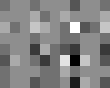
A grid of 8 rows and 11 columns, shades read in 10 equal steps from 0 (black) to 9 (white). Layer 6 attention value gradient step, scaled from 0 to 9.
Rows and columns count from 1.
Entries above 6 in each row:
0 0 3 0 0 2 0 0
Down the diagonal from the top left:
4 5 5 4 6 4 6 1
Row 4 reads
5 5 5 4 5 5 4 4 5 5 4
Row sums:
50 57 60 51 43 47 52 45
